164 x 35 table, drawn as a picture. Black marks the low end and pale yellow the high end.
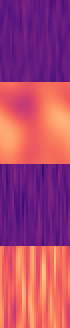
It is made of 4 by 1 panels. Panel 1,1: low, streaked downward, faint in contrast. Panel 2,1: high, smooth. Panel 3,1: low, streaked downward, faint in contrast. Panel 4,1: high, streaked downward.
